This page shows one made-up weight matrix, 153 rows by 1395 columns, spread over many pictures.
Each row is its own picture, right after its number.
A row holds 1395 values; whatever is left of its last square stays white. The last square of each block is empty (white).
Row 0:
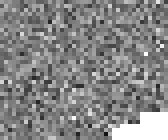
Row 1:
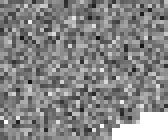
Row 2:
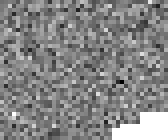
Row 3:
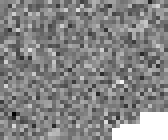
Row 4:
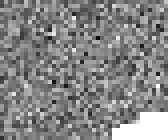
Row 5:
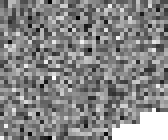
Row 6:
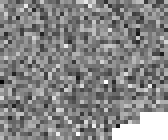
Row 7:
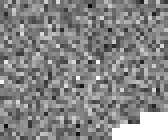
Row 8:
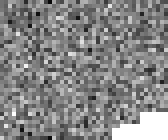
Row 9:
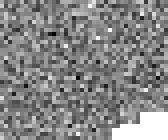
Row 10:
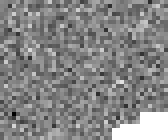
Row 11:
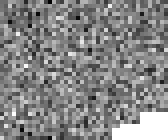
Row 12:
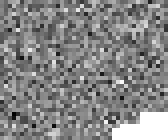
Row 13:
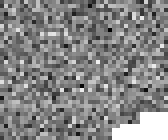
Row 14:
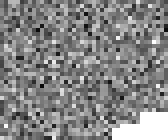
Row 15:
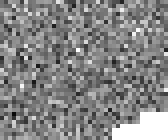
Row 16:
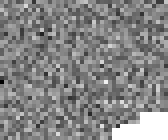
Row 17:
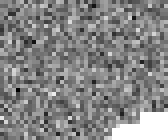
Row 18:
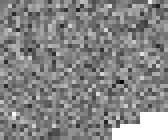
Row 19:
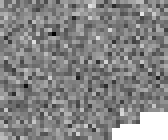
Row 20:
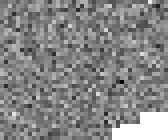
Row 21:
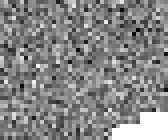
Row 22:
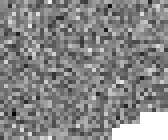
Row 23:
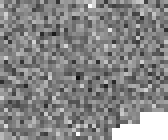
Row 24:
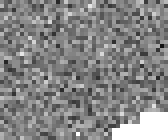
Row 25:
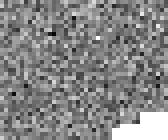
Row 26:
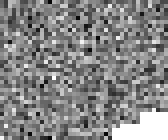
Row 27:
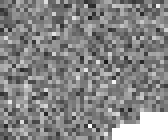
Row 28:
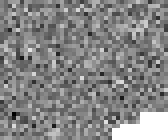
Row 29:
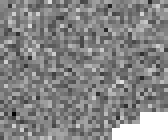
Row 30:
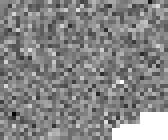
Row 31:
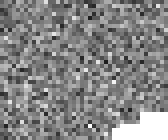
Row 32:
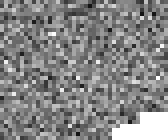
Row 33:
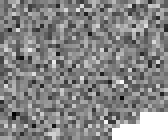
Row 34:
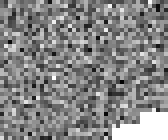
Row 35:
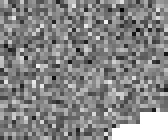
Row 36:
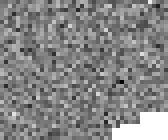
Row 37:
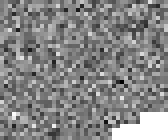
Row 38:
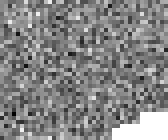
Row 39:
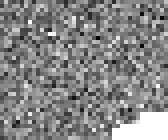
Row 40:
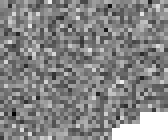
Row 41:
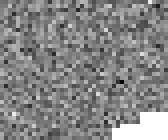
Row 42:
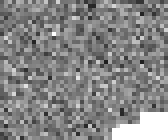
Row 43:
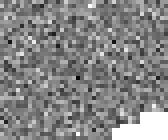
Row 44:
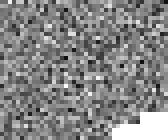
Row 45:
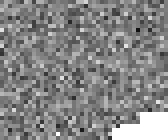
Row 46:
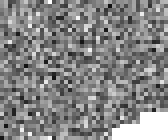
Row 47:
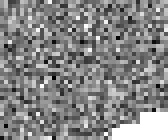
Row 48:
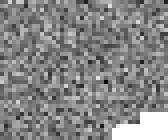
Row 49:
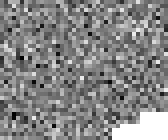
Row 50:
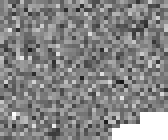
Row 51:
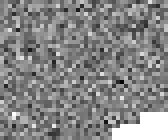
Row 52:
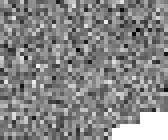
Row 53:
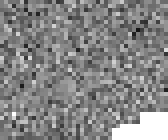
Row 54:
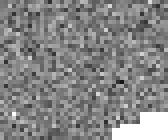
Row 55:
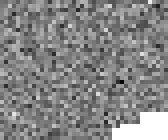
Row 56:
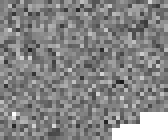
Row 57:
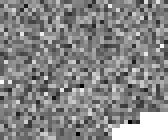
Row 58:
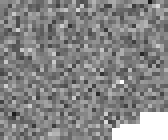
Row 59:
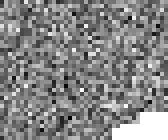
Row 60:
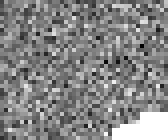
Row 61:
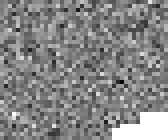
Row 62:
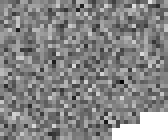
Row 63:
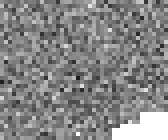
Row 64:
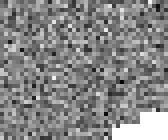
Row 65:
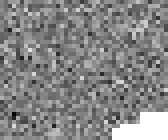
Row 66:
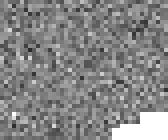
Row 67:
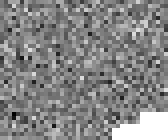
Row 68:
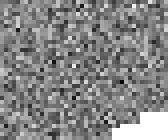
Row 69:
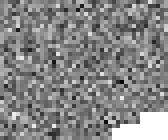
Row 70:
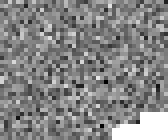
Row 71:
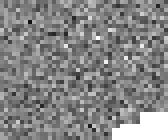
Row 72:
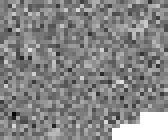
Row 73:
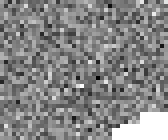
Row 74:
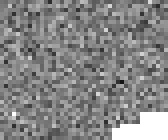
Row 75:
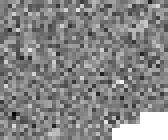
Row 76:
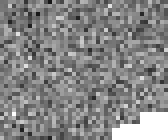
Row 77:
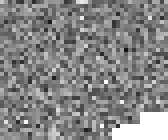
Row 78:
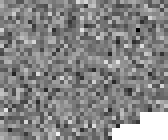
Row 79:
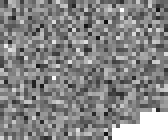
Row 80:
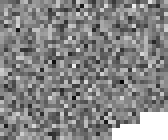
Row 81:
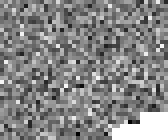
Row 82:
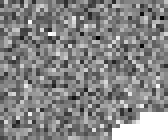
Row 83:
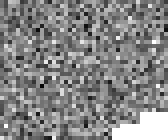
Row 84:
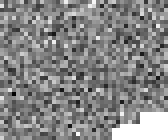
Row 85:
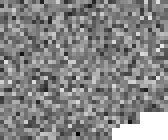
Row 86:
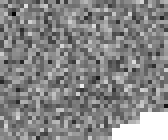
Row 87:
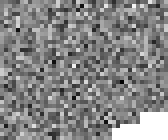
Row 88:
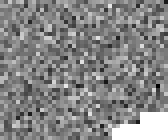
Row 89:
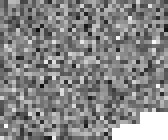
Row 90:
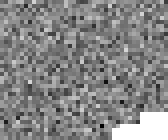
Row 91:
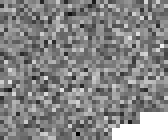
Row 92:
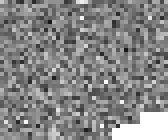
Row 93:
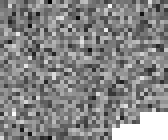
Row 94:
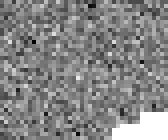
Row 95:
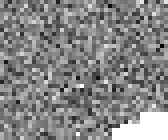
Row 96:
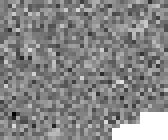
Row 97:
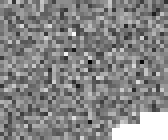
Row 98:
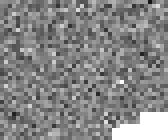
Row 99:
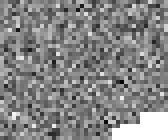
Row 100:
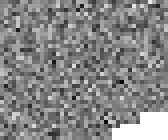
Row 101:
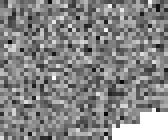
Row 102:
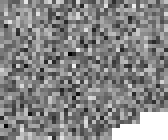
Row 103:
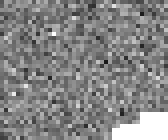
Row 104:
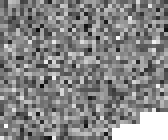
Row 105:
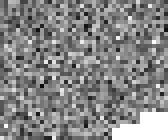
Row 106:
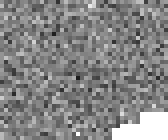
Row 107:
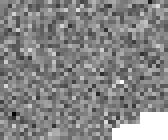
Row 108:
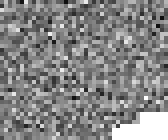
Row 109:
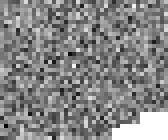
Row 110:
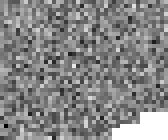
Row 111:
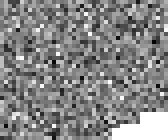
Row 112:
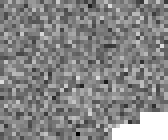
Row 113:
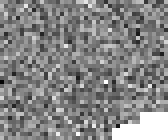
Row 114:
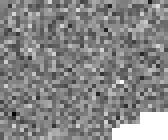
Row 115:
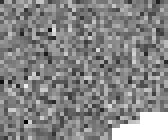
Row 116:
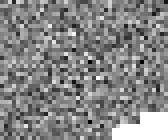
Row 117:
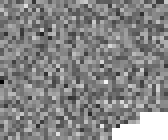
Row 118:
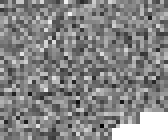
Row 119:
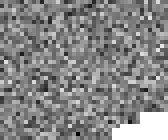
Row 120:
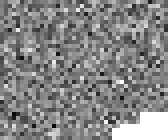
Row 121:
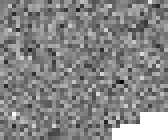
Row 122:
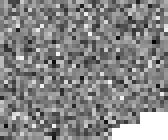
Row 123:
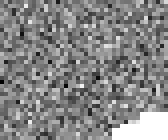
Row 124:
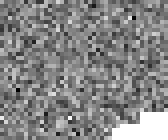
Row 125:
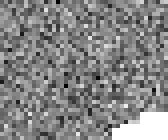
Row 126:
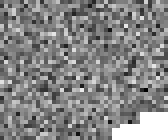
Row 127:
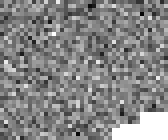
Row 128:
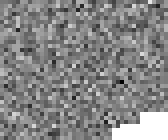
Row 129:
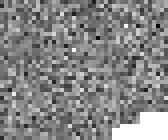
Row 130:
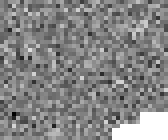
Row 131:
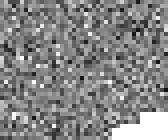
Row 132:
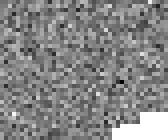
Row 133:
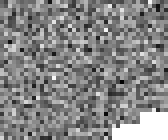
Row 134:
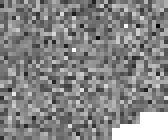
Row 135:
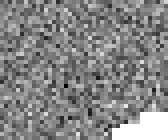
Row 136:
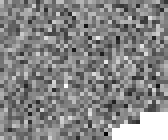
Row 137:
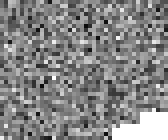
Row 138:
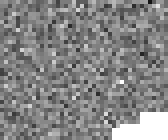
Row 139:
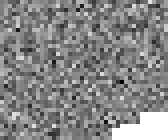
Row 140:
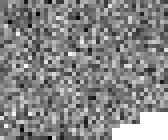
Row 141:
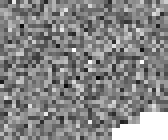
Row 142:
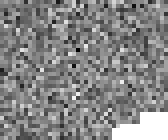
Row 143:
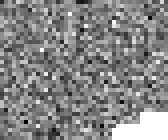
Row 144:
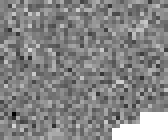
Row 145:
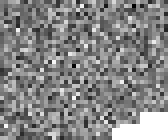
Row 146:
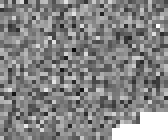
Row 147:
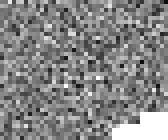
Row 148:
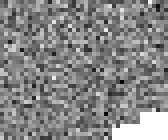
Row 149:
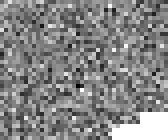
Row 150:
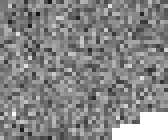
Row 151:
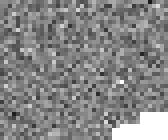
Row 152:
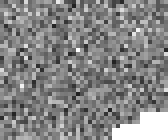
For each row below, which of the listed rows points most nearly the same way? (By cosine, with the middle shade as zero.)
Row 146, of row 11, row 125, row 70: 70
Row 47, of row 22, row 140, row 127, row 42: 22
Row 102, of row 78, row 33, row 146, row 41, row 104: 41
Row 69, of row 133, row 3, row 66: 66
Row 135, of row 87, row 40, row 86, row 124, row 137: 86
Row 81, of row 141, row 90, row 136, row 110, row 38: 136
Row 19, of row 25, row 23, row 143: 23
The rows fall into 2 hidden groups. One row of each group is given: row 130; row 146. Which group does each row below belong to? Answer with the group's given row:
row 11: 130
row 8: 130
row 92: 146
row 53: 130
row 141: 146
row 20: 130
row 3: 130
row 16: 146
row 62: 130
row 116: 146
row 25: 146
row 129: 146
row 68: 130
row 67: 130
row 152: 130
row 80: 130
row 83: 130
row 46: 130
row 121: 130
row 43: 146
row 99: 130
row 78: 146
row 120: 130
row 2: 130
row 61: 130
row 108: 146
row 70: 146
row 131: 130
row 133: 130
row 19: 146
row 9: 146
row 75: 130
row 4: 146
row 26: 130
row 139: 130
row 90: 146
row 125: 146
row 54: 130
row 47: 130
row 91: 146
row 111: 130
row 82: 146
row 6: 146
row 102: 130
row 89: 130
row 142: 130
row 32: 146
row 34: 130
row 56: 130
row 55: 130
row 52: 130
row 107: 130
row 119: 146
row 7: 146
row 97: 146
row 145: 130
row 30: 130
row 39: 146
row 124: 146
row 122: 130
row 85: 146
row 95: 146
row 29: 130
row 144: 130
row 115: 146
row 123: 146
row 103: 146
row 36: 130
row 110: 130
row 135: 146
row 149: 146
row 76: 130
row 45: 146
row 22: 130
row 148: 130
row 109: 130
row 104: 130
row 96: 130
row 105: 130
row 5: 130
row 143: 146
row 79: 130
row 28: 130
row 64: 130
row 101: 130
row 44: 146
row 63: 146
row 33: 130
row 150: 130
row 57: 146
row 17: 146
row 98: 130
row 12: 130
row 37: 130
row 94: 146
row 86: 146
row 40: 130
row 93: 130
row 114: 130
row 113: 146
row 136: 146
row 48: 146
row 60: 146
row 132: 130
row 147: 146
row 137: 130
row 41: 130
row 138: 130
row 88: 146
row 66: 130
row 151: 130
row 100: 130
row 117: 146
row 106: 146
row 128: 130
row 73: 146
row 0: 146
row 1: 146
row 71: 146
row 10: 130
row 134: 146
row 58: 130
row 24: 146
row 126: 146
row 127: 146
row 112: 146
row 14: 130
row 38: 130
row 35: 130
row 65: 130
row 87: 130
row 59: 146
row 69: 130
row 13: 146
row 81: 146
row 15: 130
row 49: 130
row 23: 146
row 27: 146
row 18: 130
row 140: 130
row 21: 130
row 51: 130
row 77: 146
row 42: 146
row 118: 146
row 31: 146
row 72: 130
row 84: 146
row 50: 130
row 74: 130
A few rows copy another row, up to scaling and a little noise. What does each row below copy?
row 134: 129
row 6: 113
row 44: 147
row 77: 92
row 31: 27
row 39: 82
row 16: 117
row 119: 85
